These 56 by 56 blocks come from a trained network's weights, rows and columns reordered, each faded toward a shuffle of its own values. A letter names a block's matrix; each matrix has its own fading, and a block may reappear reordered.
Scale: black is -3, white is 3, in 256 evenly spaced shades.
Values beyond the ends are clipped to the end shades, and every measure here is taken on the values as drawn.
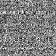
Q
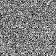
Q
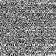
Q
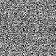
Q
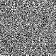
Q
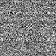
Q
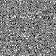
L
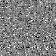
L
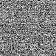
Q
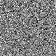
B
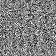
B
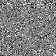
L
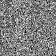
B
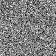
B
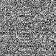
Q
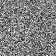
B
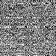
Q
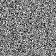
B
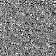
L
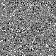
L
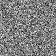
B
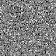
L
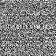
Q
